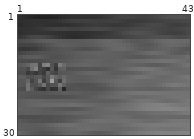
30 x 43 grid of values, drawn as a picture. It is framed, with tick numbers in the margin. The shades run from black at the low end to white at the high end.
Roughest part: middle left. Seam: horizontal, 20% of the way down, the bottom part higher. Grain: streaks across. Ninth with the highest average: bottom right. Slope: up to the bottom right. Ninth with the lowest average: top left. Odd patch: rougher, in the middle left.
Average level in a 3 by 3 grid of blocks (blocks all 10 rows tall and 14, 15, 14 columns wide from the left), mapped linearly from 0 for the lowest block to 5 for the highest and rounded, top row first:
012 / 234 / 345
